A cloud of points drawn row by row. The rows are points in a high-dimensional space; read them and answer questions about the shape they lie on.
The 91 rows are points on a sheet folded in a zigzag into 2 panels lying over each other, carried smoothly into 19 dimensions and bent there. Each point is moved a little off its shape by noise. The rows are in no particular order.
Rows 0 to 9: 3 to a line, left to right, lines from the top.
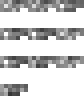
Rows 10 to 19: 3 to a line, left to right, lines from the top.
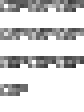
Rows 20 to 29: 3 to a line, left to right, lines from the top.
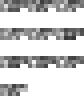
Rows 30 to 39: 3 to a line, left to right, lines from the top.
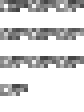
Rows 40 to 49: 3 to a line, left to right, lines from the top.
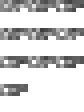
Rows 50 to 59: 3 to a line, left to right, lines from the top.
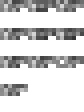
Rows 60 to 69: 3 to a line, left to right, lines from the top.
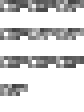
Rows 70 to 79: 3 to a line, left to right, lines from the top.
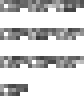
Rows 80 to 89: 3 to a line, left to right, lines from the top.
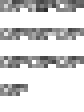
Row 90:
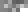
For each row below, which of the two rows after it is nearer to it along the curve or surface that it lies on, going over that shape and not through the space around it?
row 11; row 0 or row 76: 0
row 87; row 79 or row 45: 79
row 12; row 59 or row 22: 22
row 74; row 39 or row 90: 90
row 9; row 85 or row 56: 56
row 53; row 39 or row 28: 28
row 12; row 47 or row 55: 55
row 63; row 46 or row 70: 46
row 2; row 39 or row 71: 71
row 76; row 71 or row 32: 32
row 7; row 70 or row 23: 70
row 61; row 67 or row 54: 67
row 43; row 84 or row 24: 84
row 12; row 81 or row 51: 81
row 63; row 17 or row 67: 17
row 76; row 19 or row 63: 63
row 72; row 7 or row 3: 7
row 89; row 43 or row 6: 43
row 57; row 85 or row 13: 85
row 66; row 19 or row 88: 19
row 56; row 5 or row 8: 8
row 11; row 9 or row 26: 9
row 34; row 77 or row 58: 58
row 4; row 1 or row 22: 22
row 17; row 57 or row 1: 57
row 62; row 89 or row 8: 8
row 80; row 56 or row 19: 56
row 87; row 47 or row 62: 62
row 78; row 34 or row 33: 33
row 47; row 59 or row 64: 59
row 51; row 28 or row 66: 66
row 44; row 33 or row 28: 28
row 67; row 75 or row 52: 52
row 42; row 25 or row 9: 25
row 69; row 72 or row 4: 4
